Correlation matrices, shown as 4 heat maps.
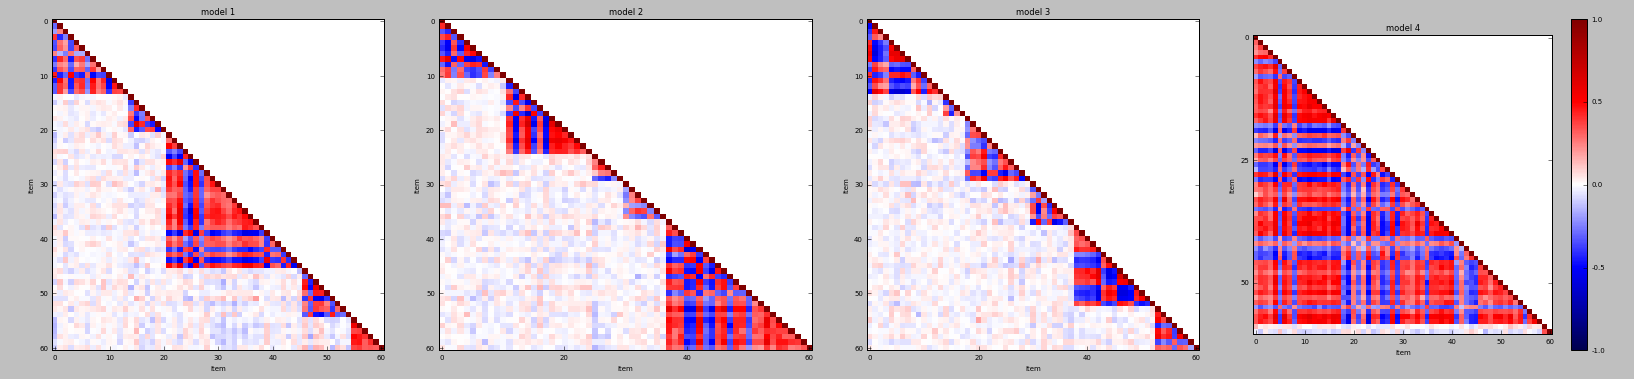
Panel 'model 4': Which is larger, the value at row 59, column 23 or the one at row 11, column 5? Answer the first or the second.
the first
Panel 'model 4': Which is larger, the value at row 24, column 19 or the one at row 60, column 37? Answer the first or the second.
the second
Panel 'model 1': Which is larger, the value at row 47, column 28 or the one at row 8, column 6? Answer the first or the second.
the first
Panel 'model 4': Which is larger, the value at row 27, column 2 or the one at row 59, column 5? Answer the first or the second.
the second
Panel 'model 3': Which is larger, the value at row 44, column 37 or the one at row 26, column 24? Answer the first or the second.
the second
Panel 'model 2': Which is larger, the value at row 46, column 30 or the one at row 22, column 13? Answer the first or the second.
the second
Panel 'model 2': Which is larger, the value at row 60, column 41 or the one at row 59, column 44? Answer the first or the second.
the first
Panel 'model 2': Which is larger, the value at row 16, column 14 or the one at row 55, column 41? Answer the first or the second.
the first
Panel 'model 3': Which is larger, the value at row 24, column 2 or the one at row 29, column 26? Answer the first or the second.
the second
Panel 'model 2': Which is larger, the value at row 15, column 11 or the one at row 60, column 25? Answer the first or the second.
the second
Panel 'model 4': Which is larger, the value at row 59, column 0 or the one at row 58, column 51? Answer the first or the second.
the second
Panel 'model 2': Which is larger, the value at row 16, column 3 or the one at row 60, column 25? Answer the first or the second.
the first
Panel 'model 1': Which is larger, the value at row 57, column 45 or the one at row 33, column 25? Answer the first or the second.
the first
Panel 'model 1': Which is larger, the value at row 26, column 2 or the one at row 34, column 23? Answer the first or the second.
the second
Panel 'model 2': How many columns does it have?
61
